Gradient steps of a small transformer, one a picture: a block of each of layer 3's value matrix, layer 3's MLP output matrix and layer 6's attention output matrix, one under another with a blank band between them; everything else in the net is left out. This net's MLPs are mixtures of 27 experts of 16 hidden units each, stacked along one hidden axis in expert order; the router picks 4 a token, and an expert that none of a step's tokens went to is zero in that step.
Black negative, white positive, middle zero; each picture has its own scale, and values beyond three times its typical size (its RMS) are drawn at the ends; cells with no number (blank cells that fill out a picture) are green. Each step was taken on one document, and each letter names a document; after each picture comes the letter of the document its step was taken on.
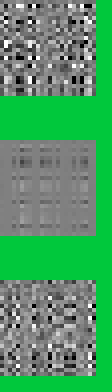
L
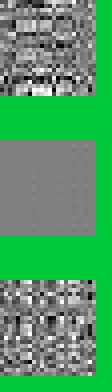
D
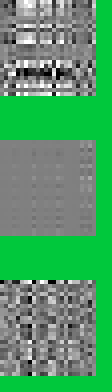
D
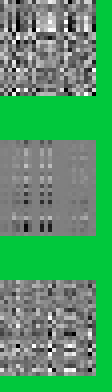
L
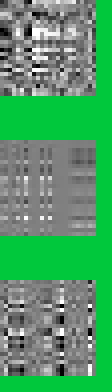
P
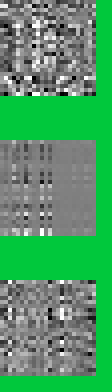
P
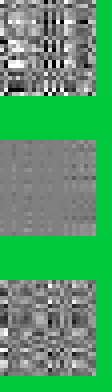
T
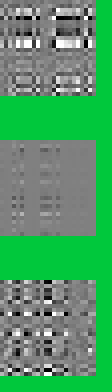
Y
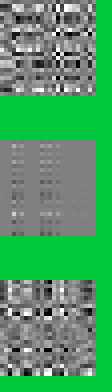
Y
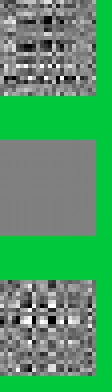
D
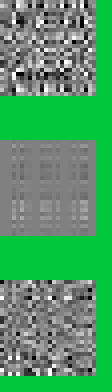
L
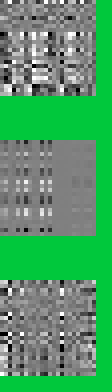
P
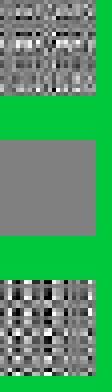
Y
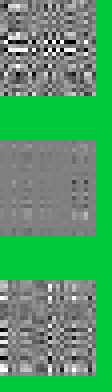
T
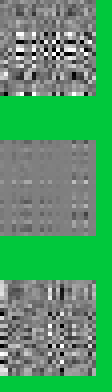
T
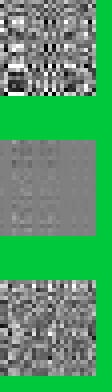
T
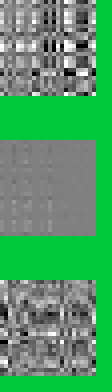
T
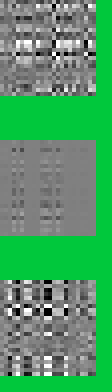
Y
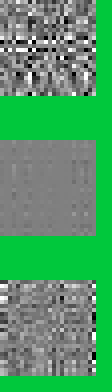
T
